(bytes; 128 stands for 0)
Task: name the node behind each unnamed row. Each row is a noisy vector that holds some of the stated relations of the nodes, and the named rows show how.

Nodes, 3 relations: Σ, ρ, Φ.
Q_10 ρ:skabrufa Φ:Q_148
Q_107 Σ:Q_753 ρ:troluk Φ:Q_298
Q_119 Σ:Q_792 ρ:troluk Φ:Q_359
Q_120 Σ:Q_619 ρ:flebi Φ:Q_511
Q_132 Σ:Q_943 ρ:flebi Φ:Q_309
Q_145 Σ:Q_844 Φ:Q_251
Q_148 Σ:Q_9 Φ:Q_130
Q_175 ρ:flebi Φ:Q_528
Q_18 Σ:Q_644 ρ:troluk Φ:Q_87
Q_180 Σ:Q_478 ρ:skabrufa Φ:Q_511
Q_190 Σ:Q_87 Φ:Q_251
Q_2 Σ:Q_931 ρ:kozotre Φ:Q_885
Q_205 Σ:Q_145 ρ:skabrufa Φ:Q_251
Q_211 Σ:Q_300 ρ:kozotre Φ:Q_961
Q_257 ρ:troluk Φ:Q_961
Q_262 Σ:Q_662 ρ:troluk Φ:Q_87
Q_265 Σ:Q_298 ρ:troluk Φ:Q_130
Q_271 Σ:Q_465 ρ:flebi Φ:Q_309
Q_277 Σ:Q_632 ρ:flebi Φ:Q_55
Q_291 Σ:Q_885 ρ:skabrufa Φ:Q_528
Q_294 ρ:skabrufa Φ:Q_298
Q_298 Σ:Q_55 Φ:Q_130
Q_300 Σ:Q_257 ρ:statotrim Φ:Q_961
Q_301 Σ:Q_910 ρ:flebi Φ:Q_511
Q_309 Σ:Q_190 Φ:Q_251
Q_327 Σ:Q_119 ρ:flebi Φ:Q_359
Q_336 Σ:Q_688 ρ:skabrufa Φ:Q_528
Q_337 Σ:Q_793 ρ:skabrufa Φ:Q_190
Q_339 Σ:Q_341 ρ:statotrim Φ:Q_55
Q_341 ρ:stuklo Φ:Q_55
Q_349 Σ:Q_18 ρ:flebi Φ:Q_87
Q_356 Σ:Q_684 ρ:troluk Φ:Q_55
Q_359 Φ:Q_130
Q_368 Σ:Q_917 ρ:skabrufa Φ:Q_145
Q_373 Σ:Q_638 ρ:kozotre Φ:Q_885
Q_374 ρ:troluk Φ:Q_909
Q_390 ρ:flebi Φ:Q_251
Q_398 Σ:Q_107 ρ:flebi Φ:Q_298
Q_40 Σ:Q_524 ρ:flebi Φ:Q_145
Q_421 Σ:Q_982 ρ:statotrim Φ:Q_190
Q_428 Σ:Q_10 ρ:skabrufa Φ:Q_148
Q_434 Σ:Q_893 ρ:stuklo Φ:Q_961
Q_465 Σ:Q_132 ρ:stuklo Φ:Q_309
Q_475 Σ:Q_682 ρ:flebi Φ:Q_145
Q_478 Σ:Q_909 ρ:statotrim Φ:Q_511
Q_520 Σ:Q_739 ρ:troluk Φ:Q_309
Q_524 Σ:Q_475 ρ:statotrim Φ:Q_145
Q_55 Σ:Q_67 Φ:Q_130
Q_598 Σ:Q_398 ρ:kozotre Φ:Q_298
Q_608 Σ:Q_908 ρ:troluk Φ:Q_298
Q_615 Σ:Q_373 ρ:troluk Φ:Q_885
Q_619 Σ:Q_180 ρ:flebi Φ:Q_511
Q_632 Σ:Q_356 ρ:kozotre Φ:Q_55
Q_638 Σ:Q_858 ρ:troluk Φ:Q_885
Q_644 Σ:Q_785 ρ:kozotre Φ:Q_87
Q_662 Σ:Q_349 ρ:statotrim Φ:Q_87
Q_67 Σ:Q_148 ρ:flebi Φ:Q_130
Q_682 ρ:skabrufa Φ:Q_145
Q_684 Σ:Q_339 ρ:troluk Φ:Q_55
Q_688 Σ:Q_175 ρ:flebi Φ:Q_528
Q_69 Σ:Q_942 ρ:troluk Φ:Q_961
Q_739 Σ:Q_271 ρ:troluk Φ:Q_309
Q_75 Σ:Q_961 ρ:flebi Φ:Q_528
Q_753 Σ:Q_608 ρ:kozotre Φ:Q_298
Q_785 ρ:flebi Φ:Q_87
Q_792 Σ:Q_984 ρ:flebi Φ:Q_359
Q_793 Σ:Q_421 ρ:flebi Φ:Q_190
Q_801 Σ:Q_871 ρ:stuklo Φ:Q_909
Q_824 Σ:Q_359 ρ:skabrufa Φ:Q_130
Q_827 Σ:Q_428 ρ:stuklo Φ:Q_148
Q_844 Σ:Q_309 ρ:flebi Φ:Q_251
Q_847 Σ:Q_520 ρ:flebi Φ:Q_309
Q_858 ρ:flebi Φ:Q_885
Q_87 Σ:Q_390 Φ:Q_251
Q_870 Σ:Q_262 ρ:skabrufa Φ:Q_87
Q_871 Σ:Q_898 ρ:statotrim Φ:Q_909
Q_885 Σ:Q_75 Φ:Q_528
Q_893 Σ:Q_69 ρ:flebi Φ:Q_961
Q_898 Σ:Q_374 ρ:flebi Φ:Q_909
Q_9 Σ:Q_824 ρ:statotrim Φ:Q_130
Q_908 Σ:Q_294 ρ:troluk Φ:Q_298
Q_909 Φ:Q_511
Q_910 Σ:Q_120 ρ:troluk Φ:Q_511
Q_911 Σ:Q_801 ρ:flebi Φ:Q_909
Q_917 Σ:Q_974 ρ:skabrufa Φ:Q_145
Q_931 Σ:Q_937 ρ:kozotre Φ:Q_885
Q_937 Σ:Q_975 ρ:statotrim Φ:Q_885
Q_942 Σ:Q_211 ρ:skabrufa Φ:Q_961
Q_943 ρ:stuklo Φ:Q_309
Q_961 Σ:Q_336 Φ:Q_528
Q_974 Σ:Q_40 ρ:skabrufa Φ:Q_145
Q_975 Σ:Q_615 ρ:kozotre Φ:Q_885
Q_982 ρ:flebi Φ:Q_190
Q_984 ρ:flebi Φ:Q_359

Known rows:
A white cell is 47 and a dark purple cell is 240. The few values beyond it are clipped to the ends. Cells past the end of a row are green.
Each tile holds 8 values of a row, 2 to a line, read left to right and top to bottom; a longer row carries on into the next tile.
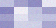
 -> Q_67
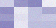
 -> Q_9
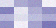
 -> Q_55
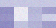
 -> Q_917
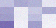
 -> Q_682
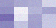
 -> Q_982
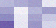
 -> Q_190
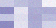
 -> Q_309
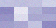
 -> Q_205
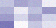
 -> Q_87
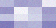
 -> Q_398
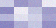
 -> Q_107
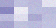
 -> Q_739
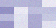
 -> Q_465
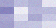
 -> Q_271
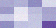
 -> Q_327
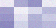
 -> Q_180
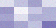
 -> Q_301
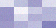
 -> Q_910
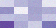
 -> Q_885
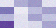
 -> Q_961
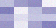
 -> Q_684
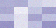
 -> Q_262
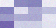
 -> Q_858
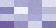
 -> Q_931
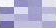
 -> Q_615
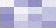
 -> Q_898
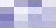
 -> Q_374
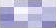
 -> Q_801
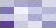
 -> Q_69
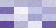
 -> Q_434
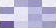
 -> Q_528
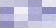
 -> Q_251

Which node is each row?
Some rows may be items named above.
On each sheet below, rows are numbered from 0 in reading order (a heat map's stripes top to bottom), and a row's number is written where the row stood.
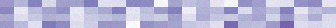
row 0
Q_119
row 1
Q_984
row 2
Q_341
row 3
Q_271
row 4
Q_615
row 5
Q_175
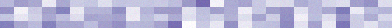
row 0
Q_398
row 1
Q_847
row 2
Q_917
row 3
Q_359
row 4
Q_349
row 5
Q_475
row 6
Q_336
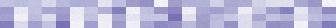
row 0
Q_40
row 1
Q_682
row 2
Q_684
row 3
Q_421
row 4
Q_262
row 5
Q_55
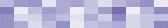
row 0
Q_753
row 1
Q_349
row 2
Q_356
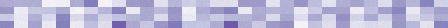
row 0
Q_132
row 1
Q_909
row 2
Q_975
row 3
Q_145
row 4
Q_975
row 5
Q_644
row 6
Q_18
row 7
Q_119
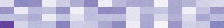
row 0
Q_638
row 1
Q_130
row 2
Q_943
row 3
Q_870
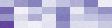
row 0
Q_257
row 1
Q_148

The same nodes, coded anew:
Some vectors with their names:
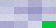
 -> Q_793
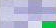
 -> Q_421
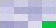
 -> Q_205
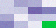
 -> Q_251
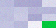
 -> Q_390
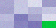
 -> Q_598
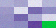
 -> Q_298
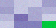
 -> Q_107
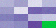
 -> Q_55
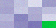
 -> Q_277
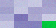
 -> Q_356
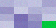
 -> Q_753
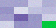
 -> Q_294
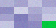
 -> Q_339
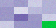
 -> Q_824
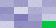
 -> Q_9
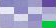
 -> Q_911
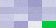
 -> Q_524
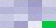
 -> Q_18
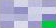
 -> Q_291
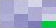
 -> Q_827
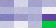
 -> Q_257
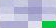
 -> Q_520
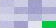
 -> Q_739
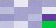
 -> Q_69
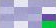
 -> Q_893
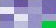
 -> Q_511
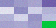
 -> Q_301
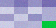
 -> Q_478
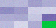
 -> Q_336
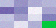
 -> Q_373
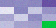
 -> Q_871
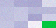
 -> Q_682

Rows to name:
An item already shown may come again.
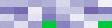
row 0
Q_937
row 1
Q_309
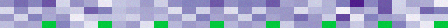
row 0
Q_374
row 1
Q_190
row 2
Q_982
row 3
Q_898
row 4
Q_898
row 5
Q_824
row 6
Q_909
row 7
Q_251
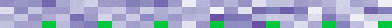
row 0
Q_120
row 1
Q_398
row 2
Q_180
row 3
Q_434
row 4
Q_130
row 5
Q_615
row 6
Q_251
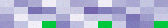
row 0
Q_87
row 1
Q_251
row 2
Q_608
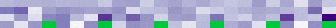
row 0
Q_931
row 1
Q_528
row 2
Q_294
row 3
Q_175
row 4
Q_982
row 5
Q_961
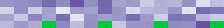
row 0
Q_619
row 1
Q_511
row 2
Q_824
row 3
Q_130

